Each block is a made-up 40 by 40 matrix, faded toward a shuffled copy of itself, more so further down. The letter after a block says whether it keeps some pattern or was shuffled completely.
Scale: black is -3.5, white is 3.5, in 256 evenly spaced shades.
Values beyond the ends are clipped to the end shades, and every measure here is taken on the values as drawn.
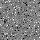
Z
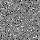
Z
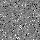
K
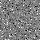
K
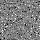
Z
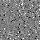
Z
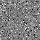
K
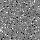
K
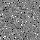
Z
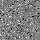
K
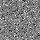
K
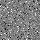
K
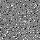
Z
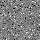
K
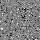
Z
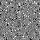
Z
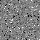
K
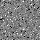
K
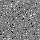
K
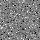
K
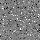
Z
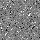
K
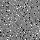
Z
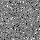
K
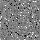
Z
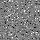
Z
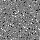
K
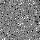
Z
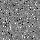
Z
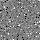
K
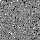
K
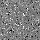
K
